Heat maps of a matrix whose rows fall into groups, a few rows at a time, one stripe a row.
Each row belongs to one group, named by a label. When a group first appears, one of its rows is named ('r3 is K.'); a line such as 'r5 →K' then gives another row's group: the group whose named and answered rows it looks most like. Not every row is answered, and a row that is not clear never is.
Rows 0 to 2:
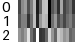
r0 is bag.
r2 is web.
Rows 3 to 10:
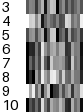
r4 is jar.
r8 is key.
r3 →bag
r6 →key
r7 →key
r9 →jar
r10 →key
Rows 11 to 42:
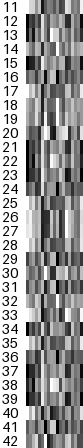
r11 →jar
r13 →key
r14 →web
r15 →key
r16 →bag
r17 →jar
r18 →web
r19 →web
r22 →key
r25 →jar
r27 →jar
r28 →jar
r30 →web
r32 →web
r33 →jar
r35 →jar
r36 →bag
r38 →key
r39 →key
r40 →jar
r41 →bag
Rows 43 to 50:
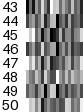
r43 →key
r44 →bag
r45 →jar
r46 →bag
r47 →jar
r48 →web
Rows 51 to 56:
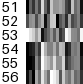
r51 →key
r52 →bag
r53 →jar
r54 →key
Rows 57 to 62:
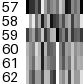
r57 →key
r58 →jar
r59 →bag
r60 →web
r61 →web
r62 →web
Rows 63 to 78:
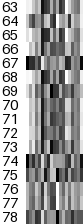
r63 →jar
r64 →web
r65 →jar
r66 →jar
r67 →key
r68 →jar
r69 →jar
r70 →jar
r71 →jar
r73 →jar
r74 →key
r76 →web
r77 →web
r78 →bag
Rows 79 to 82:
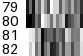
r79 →key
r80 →key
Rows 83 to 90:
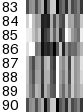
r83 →bag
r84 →jar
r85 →jar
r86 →jar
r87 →web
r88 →web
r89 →web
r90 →bag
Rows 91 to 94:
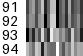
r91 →bag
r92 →bag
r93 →key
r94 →web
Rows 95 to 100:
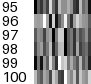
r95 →key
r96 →web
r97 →bag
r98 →bag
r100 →web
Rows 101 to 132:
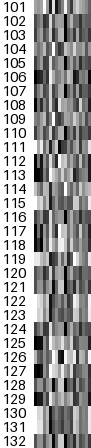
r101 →web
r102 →bag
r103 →bag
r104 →web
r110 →bag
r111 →jar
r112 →key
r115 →jar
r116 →bag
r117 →key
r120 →bag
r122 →jar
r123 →jar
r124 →bag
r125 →key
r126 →web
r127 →key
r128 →bag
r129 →key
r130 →jar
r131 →jar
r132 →bag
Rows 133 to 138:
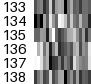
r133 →bag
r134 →key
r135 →web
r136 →jar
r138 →bag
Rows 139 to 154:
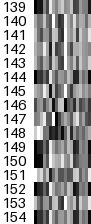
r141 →web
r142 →web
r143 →web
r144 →key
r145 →web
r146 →bag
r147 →web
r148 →jar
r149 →key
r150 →key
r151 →jar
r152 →key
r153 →web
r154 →key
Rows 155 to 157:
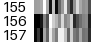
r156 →key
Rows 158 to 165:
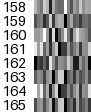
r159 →bag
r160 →web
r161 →jar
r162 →key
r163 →bag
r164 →jar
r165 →bag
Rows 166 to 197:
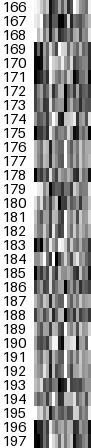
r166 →jar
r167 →jar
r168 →jar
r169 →key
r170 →key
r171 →key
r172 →bag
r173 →bag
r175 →key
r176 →web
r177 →web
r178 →key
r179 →jar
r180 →jar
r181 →web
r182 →web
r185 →key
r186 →bag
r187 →web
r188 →bag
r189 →web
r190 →web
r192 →web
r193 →jar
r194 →web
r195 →jar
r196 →key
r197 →key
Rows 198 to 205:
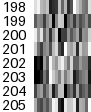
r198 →jar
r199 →bag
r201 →web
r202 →key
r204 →bag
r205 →web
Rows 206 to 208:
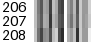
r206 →web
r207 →web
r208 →web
